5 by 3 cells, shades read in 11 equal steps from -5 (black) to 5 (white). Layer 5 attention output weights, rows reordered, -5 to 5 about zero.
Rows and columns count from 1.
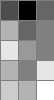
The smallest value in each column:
-2 -5 -1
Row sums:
-8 1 5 6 10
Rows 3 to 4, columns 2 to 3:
1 0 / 0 4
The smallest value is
-5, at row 1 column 2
